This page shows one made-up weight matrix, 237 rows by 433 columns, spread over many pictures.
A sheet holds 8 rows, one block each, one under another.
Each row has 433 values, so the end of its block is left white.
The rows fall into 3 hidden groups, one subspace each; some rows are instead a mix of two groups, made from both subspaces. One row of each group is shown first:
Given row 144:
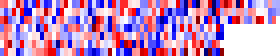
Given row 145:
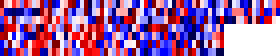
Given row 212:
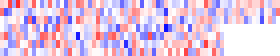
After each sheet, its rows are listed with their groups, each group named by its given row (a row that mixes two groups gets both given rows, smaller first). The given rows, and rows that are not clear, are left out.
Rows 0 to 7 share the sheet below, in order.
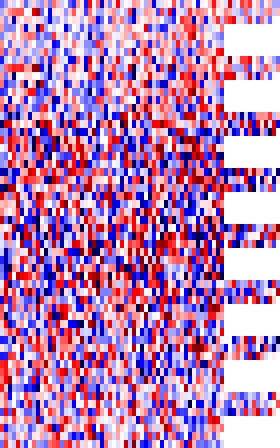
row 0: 145
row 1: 145
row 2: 212
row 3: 144
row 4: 144
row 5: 145
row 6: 144
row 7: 145
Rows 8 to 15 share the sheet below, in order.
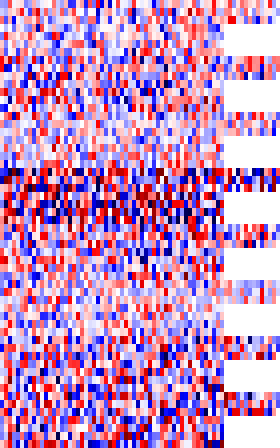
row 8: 145
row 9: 212
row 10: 212
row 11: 212
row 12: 144 and 212
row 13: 212
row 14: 144 and 212
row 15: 144 and 212
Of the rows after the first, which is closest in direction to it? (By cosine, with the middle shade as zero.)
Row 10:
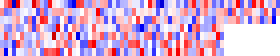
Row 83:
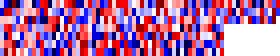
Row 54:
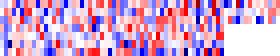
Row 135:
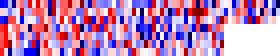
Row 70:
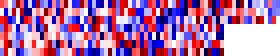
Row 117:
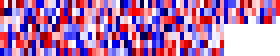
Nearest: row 117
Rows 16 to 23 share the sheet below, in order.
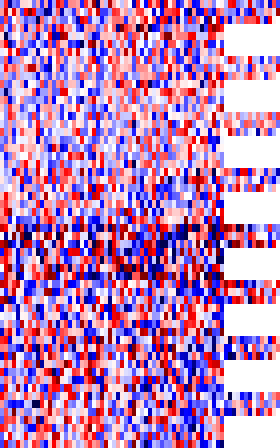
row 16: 145
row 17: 145
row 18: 144 and 145
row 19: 144
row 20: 144
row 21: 144
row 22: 145
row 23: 145
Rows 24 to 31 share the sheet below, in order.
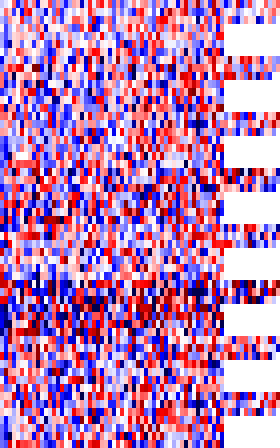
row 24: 144
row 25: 145
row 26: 144
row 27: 212
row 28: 144 and 145
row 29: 144
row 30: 145
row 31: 144
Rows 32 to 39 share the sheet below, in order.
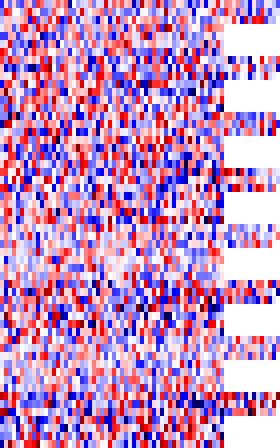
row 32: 212
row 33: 145
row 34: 212
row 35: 144
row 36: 145
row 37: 145
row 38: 212
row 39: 144
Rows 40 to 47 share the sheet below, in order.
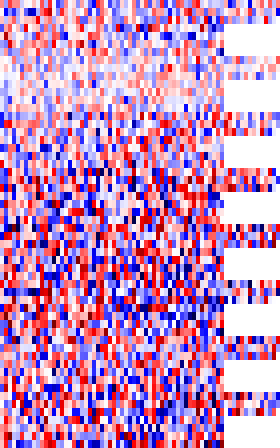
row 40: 145
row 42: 145 and 212
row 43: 145
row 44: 212
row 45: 145
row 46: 212
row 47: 144
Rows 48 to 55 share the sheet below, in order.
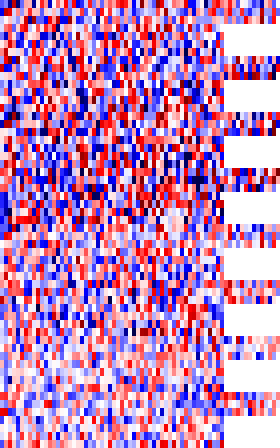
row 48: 212
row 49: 212
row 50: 212
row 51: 144
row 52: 212
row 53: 144 and 145
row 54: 144
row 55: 144
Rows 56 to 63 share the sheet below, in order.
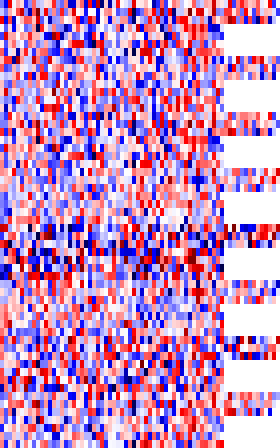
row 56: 145
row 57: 212
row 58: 145
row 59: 144
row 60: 144 and 212
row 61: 144
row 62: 212
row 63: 145
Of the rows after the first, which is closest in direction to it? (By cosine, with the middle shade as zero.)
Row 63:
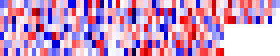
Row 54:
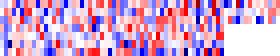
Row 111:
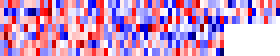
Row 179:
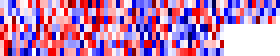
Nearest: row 54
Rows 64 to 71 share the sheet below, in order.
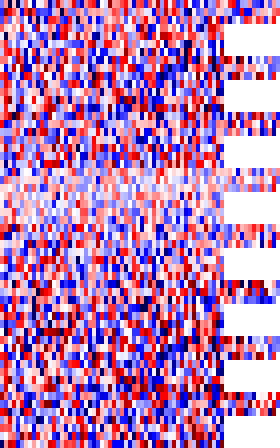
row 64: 145 and 212
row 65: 144
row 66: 212
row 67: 212
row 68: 212
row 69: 212
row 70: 144
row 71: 144 and 212
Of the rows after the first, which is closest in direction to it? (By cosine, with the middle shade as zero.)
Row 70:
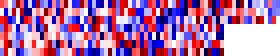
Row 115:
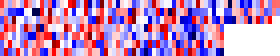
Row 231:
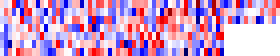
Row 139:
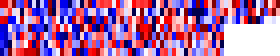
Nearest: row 115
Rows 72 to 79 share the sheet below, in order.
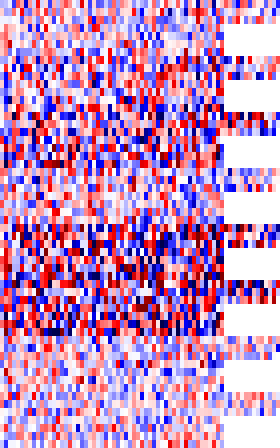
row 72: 144
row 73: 144
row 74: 212
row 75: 145
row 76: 144
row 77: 212
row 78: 145
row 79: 212
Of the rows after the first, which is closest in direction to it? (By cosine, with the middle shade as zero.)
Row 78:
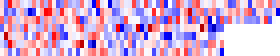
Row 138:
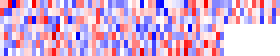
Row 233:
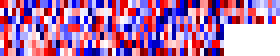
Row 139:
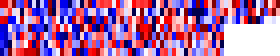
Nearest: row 233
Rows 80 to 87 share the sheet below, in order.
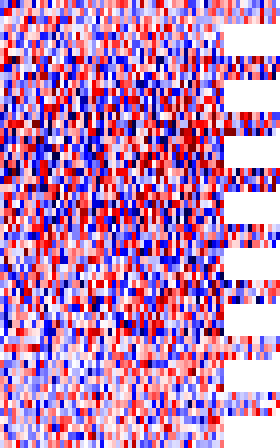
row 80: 212
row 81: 212
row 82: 145
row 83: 212
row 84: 145 and 212
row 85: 144
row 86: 145
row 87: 145
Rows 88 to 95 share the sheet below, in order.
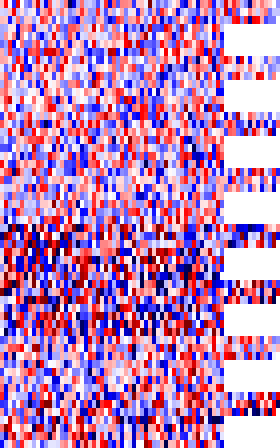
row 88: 144 and 212
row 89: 144
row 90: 144 and 212
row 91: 212
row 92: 145 and 212
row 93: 212
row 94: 145
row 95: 145 and 212
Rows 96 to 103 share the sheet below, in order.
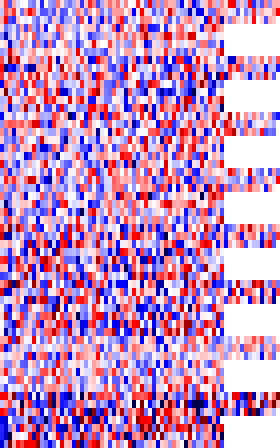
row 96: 144 and 145
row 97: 145 and 212
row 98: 145 and 212
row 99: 145
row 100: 212
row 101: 212
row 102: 212
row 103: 144
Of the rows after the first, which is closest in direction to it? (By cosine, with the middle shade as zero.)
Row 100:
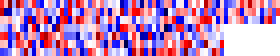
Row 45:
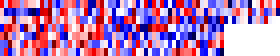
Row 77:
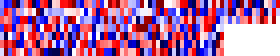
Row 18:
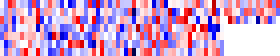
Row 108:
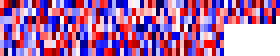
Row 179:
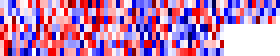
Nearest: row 108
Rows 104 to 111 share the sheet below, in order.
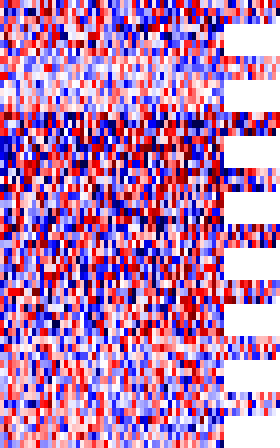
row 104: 145
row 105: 144
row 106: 144 and 212
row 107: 144
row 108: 212
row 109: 145
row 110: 212
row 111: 145
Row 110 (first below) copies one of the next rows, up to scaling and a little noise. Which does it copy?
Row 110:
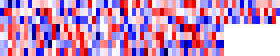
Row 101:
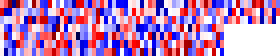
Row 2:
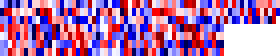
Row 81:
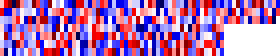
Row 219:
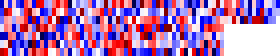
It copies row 2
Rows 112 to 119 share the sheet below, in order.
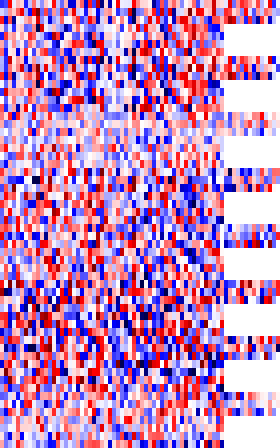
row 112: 145
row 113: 145
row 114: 212
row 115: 145
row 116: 145 and 212
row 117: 212
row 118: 145
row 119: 144
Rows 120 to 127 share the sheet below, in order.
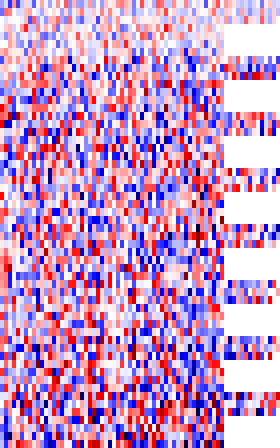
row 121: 212
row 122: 212
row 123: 144 and 145
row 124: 144
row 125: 145
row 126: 145
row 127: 144
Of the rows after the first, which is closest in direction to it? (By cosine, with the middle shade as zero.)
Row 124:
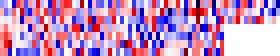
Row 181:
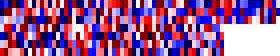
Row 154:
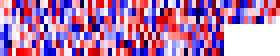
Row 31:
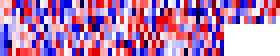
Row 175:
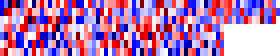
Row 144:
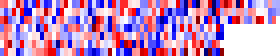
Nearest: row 144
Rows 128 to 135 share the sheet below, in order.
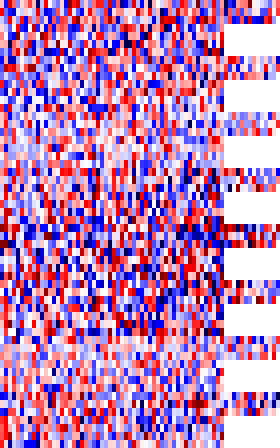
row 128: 144 and 212
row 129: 145 and 212
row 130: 145
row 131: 144 and 145
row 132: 144
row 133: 144
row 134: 212
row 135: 144
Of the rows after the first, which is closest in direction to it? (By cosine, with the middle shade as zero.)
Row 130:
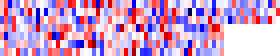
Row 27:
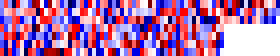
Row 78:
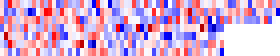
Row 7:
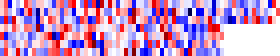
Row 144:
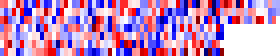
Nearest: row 7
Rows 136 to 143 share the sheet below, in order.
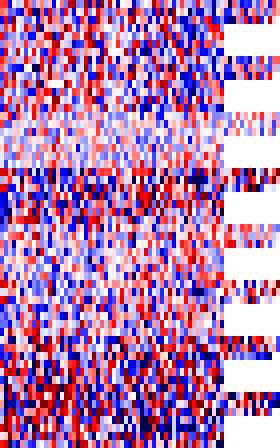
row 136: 145
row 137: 145
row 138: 212
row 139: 144
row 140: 145
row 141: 144
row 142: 212
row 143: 144 and 145
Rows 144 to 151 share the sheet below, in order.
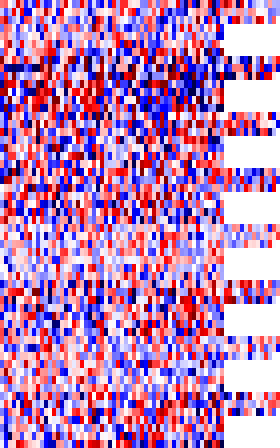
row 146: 145
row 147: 212
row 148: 144 and 145
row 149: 145
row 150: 145
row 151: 144
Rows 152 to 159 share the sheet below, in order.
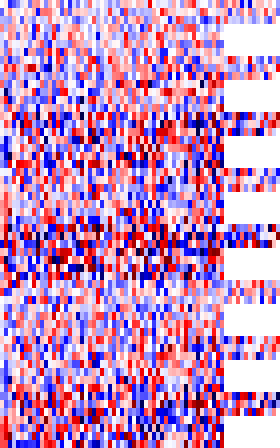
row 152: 212
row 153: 145
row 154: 144
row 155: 144
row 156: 145
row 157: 212
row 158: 144
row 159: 144
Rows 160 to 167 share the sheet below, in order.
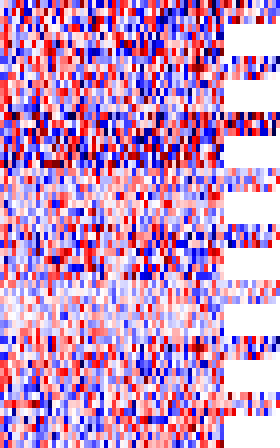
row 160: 144
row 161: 144
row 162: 212
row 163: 145
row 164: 145
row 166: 144
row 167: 145
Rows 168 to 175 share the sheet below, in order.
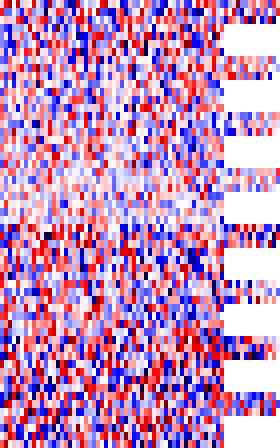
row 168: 144 and 212
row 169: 145
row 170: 145
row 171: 144 and 145
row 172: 144 and 212
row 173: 144 and 145
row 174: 144 and 212
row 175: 212
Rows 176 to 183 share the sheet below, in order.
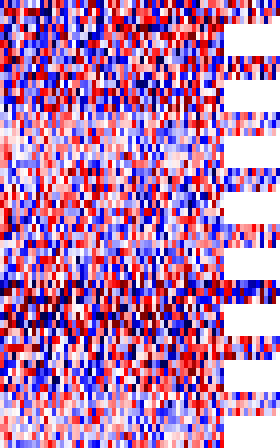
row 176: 145
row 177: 212
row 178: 144
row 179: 144 and 145
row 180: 212
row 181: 212
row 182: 145
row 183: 144
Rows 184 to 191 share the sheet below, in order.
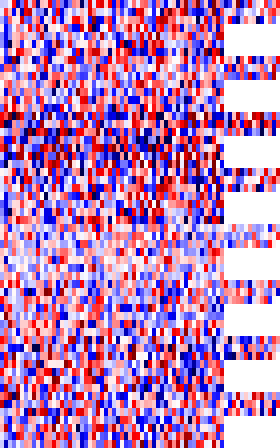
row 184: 144
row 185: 212
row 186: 212
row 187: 144
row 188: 145
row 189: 144 and 145
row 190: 145
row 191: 212
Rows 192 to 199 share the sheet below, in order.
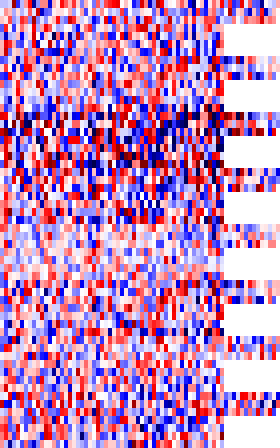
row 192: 212
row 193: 144
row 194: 144
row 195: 144
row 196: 144 and 145
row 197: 144
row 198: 212
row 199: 144 and 212
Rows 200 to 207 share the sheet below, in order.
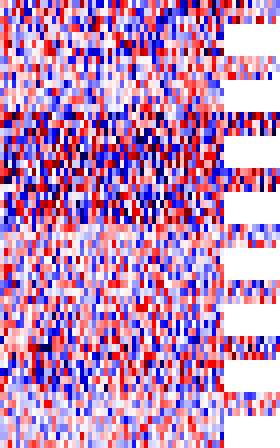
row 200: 144
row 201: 145
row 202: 212
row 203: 212
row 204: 144 and 212
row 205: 212
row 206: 145 and 212
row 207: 144 and 212
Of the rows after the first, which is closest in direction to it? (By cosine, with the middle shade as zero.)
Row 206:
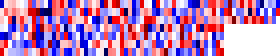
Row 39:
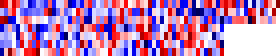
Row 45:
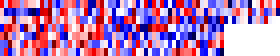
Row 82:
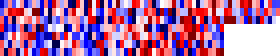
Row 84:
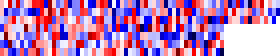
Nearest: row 82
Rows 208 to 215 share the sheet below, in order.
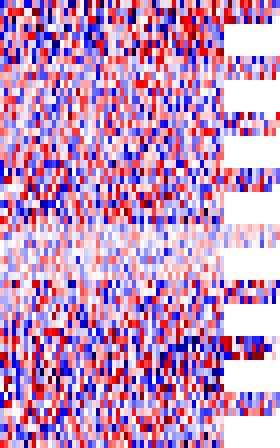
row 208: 145
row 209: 212
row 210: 212
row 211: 212
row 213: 212
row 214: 144 and 212
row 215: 212
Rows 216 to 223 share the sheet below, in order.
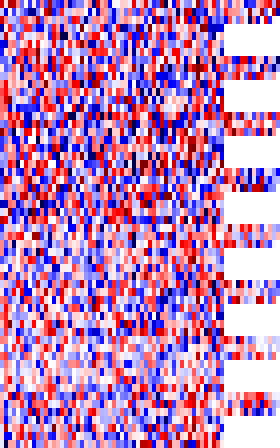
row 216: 144 and 145
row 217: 144
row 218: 144 and 145
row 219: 212
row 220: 145
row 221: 144
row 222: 144
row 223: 145 and 212
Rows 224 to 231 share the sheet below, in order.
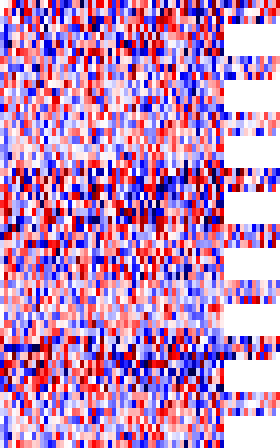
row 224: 144
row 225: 145
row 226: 144
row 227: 144
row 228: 212
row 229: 145 and 212
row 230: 145
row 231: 144
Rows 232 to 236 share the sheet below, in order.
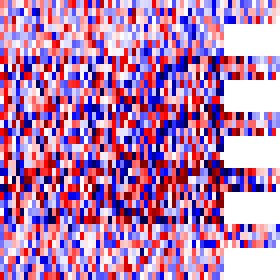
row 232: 145
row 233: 144
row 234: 144
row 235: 144
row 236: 212
